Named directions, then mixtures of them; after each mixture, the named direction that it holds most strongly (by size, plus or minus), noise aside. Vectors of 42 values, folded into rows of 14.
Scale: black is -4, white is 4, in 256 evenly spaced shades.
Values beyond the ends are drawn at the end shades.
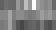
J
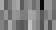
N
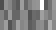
N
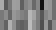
N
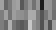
N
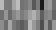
N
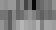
J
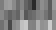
J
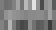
J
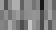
N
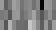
N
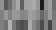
N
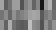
N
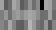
N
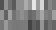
J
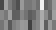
N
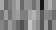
N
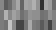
N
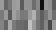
N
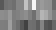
J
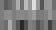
J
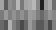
N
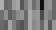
N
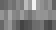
J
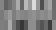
J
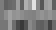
J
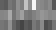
J
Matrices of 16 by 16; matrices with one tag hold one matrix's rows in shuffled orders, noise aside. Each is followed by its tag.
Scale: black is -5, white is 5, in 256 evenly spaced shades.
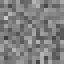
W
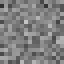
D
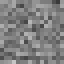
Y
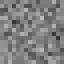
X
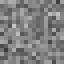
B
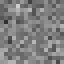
B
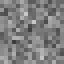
X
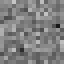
Y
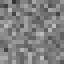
X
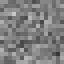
Y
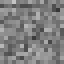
Y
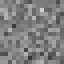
X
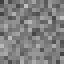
D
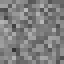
X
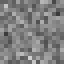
W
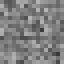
Y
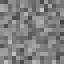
X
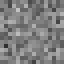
B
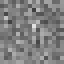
W
